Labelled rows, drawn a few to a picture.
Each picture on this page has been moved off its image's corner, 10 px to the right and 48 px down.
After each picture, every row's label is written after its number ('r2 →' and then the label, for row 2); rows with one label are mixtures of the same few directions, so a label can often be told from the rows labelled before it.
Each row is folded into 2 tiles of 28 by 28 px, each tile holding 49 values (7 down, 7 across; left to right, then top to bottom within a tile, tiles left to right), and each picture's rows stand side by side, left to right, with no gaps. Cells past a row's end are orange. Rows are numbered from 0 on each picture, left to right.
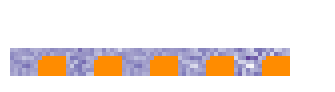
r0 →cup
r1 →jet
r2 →cup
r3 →cup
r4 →cup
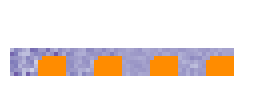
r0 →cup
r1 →cup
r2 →cup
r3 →cup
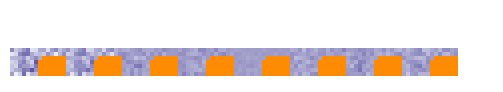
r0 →cup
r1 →cup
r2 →cup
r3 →cup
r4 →cup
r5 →jet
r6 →jet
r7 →cup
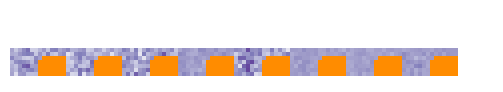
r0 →cup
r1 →cup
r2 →jet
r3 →cup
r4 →jet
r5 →jet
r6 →cup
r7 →cup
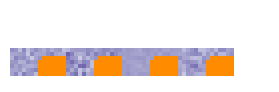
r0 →jet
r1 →cup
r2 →cup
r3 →cup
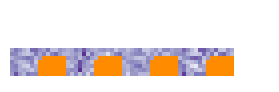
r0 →cup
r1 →jet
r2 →cup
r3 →cup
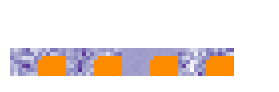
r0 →cup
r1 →jet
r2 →jet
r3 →jet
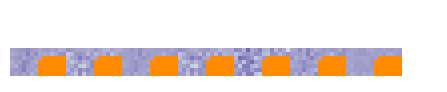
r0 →jet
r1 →cup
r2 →jet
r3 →cup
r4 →jet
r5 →jet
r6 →cup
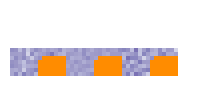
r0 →jet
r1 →jet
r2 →jet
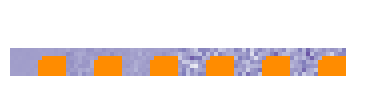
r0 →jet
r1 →cup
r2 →jet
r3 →cup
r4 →jet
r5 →jet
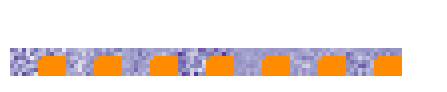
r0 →jet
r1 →jet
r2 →jet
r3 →cup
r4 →cup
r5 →cup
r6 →cup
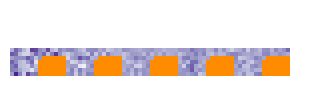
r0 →cup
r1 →cup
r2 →cup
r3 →jet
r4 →jet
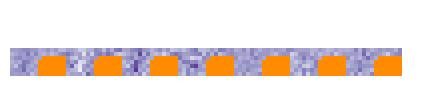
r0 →jet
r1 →jet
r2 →jet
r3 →cup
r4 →jet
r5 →cup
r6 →jet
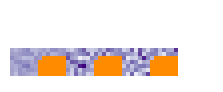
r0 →cup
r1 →cup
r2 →jet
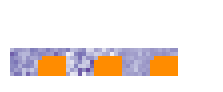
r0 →cup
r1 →cup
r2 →jet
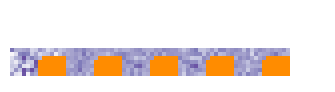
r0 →cup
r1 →jet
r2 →cup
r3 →cup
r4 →jet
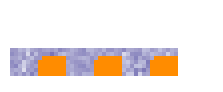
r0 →jet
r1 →cup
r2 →cup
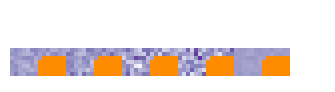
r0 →cup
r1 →cup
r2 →cup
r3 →jet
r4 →cup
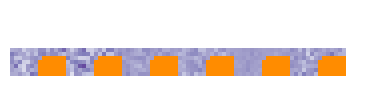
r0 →jet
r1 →cup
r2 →cup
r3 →cup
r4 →jet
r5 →jet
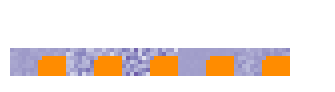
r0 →cup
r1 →cup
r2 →jet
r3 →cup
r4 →jet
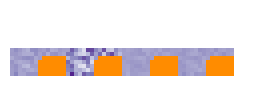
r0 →cup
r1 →cup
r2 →cup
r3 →cup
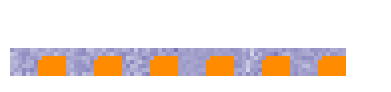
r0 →cup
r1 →cup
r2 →jet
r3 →jet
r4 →jet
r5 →cup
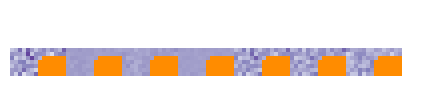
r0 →jet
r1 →jet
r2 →jet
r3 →jet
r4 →jet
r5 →jet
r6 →cup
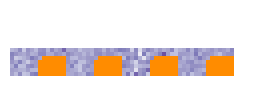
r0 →jet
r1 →jet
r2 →jet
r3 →jet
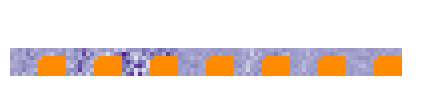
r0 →jet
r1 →jet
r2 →cup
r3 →cup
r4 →jet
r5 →jet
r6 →cup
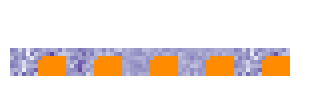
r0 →jet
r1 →jet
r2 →cup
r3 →cup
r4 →jet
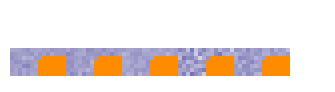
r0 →cup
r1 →cup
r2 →cup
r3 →jet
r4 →jet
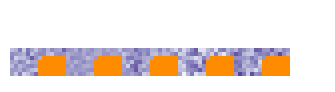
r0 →jet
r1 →jet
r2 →jet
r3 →cup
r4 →cup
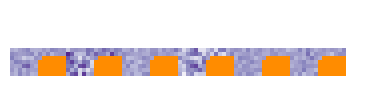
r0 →cup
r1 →cup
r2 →jet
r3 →cup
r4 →jet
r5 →jet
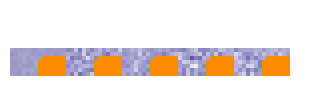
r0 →cup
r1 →jet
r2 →jet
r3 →cup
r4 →cup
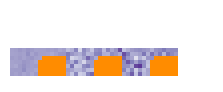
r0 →jet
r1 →jet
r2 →cup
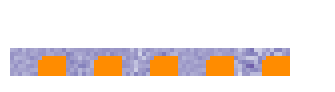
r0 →jet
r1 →cup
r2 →jet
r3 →jet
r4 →cup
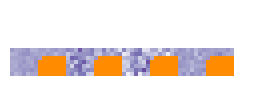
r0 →cup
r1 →jet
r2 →cup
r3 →jet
